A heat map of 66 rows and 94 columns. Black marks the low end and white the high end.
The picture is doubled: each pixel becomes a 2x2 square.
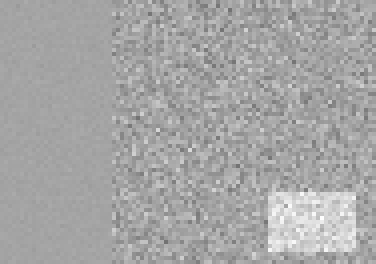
The halves do not mirror each other. In the bottom right lies a patch that is higher than the rest. A vertical seam about 30% of the way across splits the table, and the left part is calmer. The bottom right is the ninth with the highest average.
